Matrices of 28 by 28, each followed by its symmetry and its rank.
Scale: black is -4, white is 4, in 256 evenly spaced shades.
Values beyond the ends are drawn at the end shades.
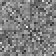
symmetric, full rank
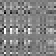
neither, rank two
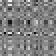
neither, rank two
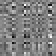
neither, rank two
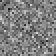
symmetric, full rank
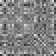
symmetric, rank three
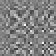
symmetric, rank three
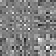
symmetric, rank three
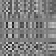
neither, rank two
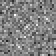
symmetric, full rank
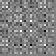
symmetric, rank three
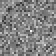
symmetric, full rank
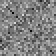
symmetric, full rank
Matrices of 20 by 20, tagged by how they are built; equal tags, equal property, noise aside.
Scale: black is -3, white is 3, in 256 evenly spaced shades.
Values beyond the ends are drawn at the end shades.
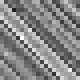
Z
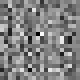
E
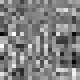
E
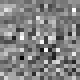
E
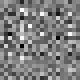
E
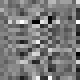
E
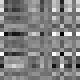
E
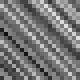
Z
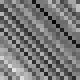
Z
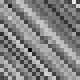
Z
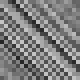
Z
